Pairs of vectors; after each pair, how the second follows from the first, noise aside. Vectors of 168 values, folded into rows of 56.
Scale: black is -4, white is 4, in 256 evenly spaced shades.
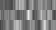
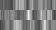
copied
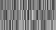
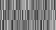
wrapped around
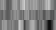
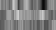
wrapped around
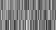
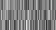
copied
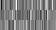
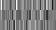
sign-scrambled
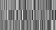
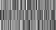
wrapped around
